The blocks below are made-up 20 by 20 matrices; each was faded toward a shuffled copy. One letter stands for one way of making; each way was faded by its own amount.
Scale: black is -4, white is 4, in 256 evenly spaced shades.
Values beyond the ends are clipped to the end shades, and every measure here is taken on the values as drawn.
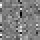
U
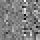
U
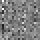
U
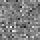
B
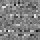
B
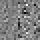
U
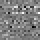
B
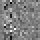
U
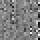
U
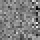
U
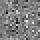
U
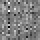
U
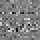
B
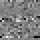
B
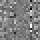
U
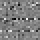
B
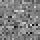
B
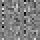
U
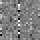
U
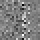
U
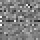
B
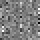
U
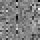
U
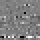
B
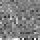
B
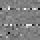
B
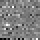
B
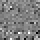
B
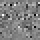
B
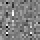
U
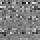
B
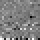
B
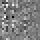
U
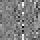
U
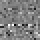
B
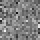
U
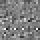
B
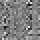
U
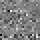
B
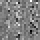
U
